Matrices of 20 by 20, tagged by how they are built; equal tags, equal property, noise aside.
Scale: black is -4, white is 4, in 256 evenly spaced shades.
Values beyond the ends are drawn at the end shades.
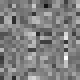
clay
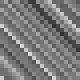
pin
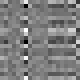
clay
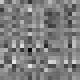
clay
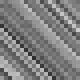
pin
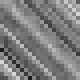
pin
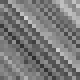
pin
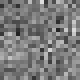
clay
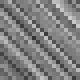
pin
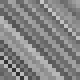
pin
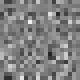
clay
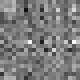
clay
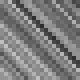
pin
